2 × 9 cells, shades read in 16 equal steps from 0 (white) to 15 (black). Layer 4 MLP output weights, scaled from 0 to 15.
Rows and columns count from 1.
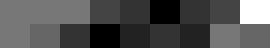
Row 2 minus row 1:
0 1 4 4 1 -3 1 -3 9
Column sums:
16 17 20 26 25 27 25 19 9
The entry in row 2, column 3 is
12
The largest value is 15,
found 2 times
